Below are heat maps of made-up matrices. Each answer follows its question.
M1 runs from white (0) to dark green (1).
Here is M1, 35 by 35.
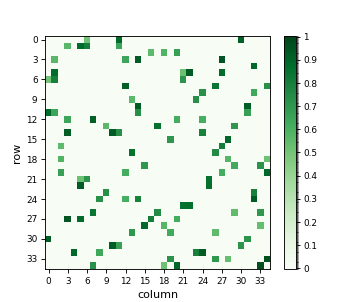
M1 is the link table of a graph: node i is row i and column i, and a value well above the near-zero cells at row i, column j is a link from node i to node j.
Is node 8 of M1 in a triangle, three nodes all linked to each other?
yes
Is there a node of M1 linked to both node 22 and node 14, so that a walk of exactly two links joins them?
no
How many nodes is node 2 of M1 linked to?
3
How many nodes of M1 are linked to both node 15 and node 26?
0
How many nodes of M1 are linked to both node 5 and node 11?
1
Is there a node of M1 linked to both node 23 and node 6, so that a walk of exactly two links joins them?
no
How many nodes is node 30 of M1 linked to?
2
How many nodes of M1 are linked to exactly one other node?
1
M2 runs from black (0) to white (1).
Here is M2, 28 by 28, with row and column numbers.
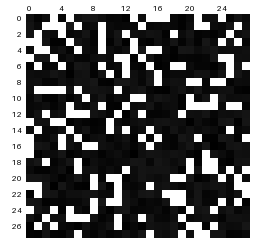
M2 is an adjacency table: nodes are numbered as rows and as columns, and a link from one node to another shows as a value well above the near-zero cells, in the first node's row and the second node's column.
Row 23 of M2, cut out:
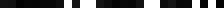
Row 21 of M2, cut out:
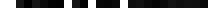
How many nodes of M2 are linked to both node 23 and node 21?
3
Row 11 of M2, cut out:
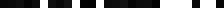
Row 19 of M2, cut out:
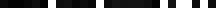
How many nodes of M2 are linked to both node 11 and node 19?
5
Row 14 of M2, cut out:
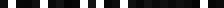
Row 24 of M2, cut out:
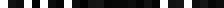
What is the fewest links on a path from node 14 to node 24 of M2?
2
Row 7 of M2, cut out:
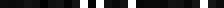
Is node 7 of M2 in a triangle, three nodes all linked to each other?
no
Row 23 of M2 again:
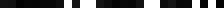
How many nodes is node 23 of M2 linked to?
7
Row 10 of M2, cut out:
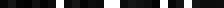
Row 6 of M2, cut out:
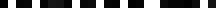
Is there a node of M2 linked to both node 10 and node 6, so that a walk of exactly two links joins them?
no
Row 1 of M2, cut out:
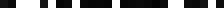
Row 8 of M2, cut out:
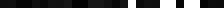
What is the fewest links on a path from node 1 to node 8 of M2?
2
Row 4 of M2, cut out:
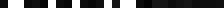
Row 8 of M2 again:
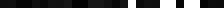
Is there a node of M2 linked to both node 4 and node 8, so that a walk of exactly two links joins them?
yes
